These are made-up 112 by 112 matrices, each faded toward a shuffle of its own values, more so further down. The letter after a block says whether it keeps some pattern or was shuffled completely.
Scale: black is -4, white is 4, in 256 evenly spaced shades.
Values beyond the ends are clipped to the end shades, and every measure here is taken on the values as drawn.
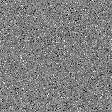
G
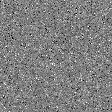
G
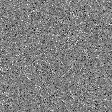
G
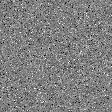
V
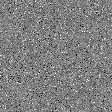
G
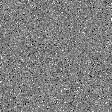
G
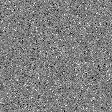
G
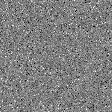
V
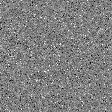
G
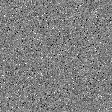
G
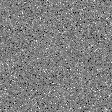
V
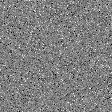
V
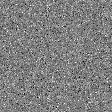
G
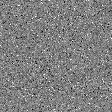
G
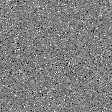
V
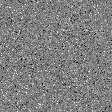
G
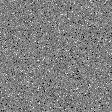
V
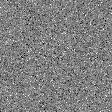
V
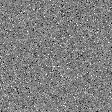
V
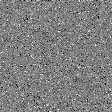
G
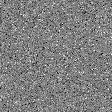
G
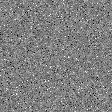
V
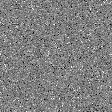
G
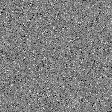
V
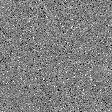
V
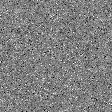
G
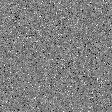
V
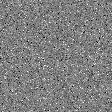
V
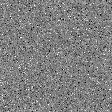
G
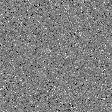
G
